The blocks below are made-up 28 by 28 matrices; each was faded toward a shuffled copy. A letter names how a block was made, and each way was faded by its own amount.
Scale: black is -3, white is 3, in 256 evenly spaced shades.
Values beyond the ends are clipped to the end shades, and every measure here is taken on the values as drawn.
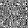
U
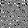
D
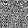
U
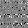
D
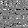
D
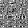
U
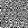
U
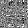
U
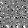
D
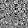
U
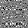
D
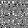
D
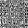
U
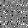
D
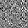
U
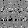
D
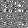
D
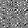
D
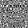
U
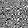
U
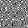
D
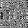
U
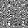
U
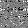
D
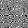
D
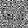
U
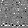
D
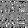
D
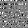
D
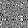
D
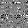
D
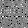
D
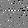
D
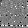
D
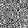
U
